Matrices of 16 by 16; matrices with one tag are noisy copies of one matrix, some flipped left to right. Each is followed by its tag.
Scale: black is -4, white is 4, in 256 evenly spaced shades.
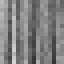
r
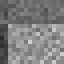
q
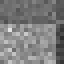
q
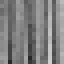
r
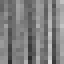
r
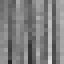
r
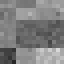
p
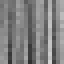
r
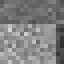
q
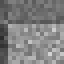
q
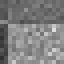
q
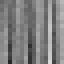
r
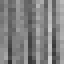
r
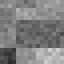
p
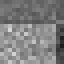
q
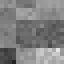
p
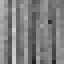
r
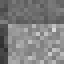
q
